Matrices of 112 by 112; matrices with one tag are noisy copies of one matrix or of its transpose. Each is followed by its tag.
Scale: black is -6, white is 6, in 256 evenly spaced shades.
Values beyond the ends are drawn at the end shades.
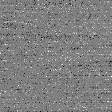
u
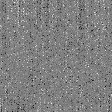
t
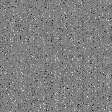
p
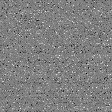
p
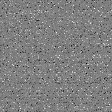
p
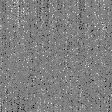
t
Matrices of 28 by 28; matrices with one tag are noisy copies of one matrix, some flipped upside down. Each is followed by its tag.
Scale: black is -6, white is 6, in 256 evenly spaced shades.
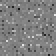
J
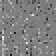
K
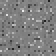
J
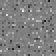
J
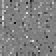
K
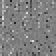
K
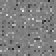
J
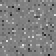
J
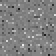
J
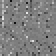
K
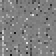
K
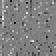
K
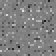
J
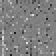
K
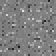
J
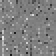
K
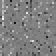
K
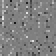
K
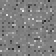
J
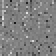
K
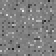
J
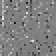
K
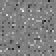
J
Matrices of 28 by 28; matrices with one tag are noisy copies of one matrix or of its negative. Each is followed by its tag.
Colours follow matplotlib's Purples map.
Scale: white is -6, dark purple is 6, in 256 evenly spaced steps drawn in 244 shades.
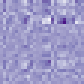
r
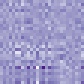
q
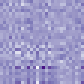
q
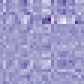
r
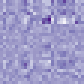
r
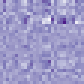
r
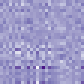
q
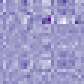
r
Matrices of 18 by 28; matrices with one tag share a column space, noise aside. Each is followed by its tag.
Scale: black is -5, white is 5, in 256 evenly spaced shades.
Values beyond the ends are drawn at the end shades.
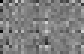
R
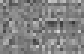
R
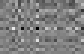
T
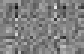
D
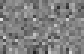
D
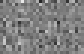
R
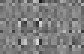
R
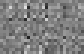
D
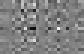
T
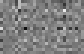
T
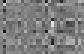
R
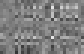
D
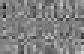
D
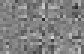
D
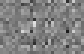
R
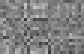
D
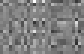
R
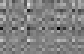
T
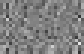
D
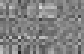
D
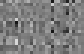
R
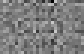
R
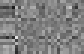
D
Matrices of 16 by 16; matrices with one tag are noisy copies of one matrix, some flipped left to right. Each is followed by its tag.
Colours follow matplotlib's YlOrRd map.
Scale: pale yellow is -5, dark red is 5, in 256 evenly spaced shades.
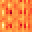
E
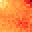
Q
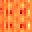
E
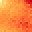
Q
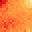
Q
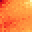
Q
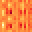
E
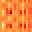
E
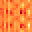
E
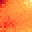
Q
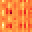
E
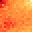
Q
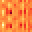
E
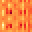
E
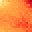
Q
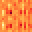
E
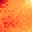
Q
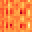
E
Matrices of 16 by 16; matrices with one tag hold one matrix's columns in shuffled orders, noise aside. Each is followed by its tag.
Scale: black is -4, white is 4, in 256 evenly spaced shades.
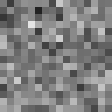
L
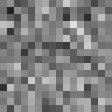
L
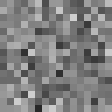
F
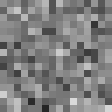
F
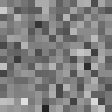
F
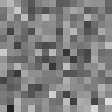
F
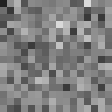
L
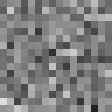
F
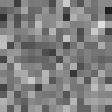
L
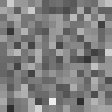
F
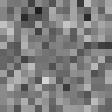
L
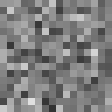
F
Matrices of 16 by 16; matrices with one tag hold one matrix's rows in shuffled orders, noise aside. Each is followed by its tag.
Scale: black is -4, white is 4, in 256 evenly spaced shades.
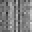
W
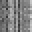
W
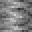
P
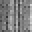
W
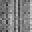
W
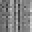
W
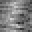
P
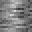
P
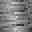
P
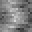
P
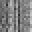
W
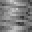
P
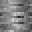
P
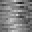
P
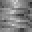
P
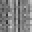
W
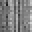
W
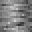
P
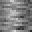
P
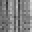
W
